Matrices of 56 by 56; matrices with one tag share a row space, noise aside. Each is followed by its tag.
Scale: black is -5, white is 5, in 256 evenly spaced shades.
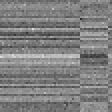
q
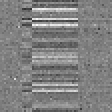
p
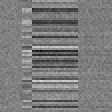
p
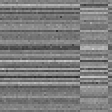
q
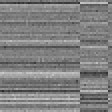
q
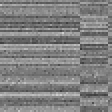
q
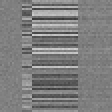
p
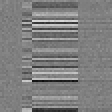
p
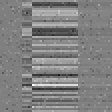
p
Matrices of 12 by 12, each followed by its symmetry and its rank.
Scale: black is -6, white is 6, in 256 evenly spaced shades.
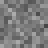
neither, full rank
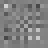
symmetric, rank two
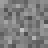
neither, full rank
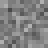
symmetric, full rank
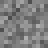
symmetric, full rank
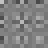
symmetric, rank two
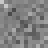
symmetric, full rank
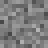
neither, full rank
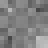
symmetric, rank two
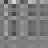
neither, rank one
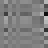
neither, rank one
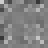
symmetric, rank two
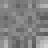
symmetric, rank two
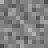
symmetric, full rank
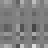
neither, rank one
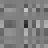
neither, rank one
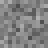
neither, full rank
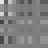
neither, rank one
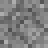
symmetric, full rank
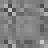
symmetric, rank two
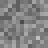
symmetric, full rank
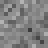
symmetric, full rank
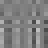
neither, rank one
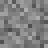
neither, full rank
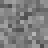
neither, full rank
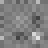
symmetric, rank two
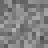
neither, full rank
